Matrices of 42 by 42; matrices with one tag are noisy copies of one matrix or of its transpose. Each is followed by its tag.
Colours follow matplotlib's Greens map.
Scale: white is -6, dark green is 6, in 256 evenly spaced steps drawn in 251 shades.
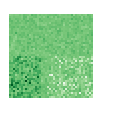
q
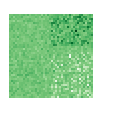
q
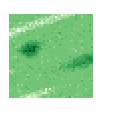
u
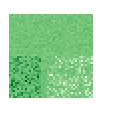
q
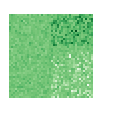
q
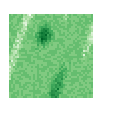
u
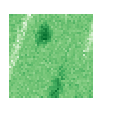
u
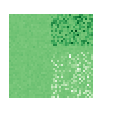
q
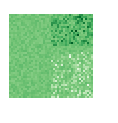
q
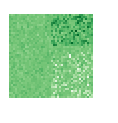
q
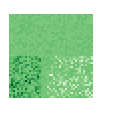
q
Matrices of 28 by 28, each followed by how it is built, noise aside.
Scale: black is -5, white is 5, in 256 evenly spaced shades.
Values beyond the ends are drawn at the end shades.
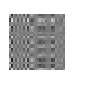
low rank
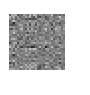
low rank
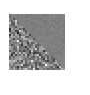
lower triangular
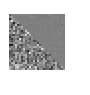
lower triangular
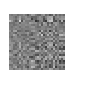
low rank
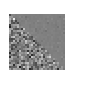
lower triangular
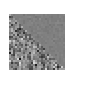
lower triangular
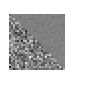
lower triangular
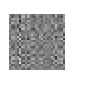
low rank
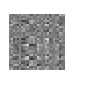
low rank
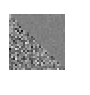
lower triangular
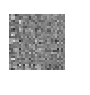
low rank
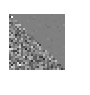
lower triangular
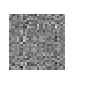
low rank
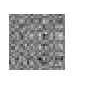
low rank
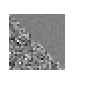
lower triangular
